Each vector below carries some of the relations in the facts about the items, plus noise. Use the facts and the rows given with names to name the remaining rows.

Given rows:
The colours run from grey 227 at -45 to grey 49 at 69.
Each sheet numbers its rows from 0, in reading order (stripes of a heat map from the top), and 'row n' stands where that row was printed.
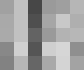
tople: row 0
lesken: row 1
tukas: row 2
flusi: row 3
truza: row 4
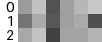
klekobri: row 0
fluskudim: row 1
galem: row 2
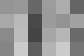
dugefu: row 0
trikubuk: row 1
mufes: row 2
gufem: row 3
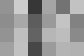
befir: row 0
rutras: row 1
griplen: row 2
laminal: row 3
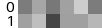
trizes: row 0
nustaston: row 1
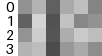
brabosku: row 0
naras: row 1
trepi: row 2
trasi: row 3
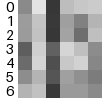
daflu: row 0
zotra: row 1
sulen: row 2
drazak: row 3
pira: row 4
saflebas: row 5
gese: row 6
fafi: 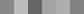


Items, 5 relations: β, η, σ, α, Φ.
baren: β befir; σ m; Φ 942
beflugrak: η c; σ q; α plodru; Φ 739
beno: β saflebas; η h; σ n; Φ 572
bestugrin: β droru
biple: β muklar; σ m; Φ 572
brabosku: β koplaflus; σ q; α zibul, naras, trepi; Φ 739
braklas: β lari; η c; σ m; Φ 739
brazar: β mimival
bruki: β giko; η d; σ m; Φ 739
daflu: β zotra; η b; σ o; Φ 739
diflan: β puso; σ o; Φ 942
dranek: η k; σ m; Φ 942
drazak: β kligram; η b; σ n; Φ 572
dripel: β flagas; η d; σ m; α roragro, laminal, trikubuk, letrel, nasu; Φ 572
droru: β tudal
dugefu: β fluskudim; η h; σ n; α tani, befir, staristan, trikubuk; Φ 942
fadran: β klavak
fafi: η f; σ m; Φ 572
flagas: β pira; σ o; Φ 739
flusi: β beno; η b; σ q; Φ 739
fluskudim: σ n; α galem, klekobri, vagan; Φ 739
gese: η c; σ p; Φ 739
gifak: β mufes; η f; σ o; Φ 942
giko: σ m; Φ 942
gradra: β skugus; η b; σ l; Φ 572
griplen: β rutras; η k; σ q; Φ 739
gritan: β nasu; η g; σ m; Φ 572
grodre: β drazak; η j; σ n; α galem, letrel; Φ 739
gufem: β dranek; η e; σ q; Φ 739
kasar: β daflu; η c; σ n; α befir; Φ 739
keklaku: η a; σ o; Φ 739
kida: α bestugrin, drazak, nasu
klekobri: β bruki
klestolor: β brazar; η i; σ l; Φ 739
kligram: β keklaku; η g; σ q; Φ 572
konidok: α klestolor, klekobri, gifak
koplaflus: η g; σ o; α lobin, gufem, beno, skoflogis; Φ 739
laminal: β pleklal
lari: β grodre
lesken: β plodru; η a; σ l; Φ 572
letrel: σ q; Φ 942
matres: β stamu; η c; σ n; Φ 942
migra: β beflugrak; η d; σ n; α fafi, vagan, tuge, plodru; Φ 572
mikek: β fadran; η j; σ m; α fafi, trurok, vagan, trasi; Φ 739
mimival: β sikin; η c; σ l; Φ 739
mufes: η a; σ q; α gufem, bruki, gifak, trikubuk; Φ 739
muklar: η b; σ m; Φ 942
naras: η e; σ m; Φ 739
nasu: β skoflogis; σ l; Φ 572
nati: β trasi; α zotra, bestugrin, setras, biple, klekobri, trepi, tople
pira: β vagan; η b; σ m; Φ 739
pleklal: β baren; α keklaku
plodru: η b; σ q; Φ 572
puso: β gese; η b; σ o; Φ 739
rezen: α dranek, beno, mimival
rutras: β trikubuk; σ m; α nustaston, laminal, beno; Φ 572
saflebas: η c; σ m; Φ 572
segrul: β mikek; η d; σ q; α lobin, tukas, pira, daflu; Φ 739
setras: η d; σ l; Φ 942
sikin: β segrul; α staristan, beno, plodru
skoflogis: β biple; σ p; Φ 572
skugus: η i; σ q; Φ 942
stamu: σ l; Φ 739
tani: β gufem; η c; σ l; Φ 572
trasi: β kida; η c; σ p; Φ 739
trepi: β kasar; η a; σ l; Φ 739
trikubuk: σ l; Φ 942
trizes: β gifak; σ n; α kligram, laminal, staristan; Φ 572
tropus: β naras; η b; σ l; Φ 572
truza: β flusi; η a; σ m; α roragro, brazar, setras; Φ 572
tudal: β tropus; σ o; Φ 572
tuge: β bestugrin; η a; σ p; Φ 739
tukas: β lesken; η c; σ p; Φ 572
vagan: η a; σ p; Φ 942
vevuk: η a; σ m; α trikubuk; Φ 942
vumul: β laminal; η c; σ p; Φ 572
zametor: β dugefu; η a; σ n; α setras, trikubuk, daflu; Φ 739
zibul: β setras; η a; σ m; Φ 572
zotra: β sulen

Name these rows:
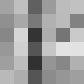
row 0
tani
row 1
matres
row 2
keklaku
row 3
gradra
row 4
sikin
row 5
setras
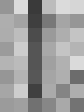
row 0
puso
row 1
koplaflus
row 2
gifak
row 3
tuge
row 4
diflan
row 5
beflugrak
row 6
vagan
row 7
gritan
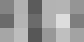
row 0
vevuk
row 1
zametor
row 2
nasu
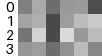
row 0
beno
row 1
nati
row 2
muklar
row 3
dripel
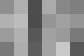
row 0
baren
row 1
skoflogis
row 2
giko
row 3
kasar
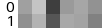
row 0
mimival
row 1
dranek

